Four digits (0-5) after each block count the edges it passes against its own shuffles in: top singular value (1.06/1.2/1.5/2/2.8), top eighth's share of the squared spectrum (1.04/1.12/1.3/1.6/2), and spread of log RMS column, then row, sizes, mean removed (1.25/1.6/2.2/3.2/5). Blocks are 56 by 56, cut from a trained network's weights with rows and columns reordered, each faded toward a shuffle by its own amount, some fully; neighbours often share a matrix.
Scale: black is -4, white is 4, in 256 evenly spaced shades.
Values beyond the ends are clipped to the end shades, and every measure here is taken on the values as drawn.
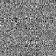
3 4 2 2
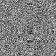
3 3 1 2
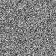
2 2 0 0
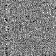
3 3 1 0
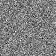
0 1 0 0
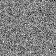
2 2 0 0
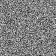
0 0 0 0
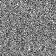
1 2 0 0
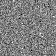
0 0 0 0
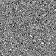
2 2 0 0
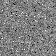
0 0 0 0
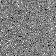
2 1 0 0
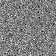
0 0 0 0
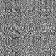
3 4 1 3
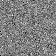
1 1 0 0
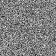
0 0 0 0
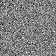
0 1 0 0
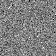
0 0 0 0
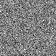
0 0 0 0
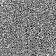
1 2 0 0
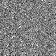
2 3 1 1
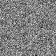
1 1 0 0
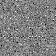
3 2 0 1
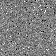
0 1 0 0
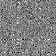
4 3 0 2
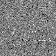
2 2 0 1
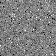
0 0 0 0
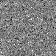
2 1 0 0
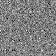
3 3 0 1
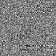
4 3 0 2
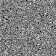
2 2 0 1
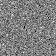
1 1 0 0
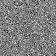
1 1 0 0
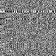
4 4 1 2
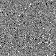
2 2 0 1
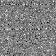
3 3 0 1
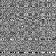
4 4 0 3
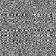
4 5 1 3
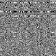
4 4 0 2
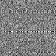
4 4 1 2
